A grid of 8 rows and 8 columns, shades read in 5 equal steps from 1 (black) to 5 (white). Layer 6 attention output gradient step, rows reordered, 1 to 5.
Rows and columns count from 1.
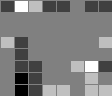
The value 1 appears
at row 7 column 2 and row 8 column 2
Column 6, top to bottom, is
3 3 3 3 3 4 3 3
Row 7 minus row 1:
1 -4 -2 1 1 0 2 1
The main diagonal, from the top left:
2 3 3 3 3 4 4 4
